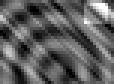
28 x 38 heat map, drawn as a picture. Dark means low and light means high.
Grain: diagonal, down to the right. Roughest part: top right. Rings: centred on the bottom middle. Odd patch: higher, in the top right. Ninth with the highest average: top right.
